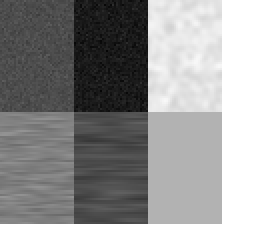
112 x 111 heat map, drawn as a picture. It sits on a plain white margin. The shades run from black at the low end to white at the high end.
It is made of 2 by 3 panels. Panel 1,1: low, fine-grained, faint in contrast. Panel 1,2: very low, fine-grained, faint in contrast. Panel 1,3: very high, blotchy, faint in contrast. Panel 2,1: middling, streaked across, faint in contrast. Panel 2,2: low, streaked across, faint in contrast. Panel 2,3: high, flat.
